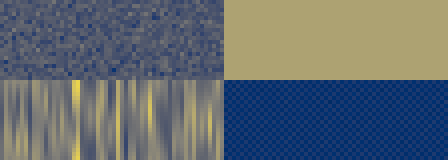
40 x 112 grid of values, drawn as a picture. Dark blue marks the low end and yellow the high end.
The table splits into 2 rows of 2 panels. Panel 1,1: low, fine-grained. Panel 1,2: high, flat. Panel 2,1: middling, streaked downward, strong in contrast. Panel 2,2: very low, checkered, faint in contrast.
